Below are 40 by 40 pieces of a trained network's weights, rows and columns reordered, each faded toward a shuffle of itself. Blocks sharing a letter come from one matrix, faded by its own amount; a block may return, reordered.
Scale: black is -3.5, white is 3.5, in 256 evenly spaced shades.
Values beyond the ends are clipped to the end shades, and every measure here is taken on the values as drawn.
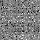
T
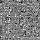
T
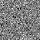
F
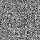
F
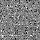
T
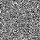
F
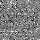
T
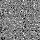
T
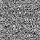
F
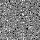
T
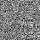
F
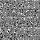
T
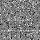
T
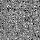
T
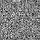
F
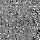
T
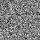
F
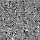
T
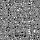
T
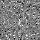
T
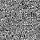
F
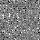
T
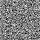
F
